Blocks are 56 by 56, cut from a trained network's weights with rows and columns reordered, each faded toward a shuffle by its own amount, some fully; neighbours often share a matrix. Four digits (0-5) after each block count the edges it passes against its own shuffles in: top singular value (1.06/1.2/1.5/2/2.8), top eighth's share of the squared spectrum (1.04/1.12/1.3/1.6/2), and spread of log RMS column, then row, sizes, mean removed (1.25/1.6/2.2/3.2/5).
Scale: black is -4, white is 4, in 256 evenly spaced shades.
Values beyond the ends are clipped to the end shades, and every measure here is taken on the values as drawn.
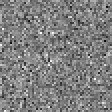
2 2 1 0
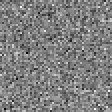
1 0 0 0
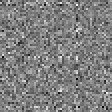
3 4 2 2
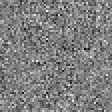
1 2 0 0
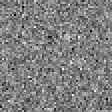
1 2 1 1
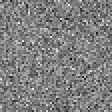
0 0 0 0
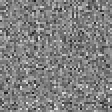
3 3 2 2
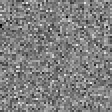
0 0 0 0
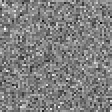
0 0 0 0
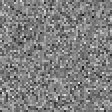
0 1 0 0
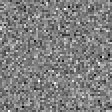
0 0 0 0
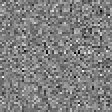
3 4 2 2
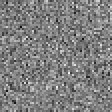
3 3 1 1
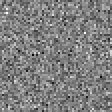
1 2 0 0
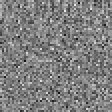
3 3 1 1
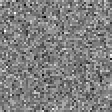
0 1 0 0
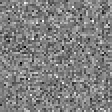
1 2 0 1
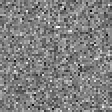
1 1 0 0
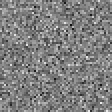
0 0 0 0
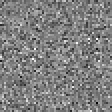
2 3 1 1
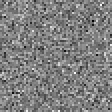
1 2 0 0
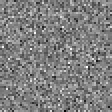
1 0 0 0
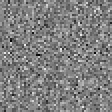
2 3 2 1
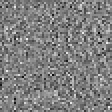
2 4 2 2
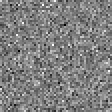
1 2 0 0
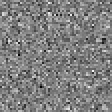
3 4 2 2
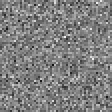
1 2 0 1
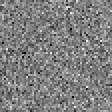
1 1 0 0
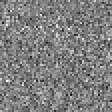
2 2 0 0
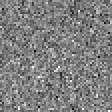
0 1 0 0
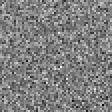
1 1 0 0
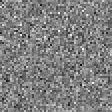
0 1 0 0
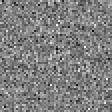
1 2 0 0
